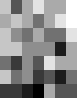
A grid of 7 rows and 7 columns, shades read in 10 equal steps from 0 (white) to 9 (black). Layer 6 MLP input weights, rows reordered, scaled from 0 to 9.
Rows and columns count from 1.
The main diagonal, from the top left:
2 2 5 4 1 8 6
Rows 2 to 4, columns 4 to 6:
5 3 1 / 3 5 5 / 4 4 8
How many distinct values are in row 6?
6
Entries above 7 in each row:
0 0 0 1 0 1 2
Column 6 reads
3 1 5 8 3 8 6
